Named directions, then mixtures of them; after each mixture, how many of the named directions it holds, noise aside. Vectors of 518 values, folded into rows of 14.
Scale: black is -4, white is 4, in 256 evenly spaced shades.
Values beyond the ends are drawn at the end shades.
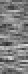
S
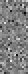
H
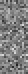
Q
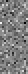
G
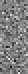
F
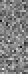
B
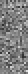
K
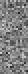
one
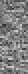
three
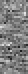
two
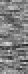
one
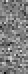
three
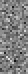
two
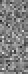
one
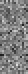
one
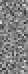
three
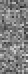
two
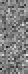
two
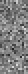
one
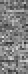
three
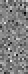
one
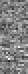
three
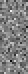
two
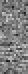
three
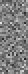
two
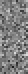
three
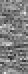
two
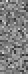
three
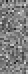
two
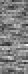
one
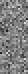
two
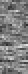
one
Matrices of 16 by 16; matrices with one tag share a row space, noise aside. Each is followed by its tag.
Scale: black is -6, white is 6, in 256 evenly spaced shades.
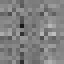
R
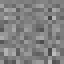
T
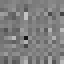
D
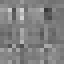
R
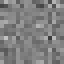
T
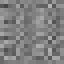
T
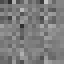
R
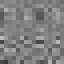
T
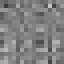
T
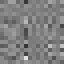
D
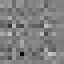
R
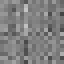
D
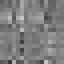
R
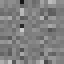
R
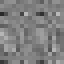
T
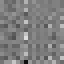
D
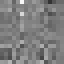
R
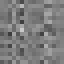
R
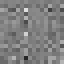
D
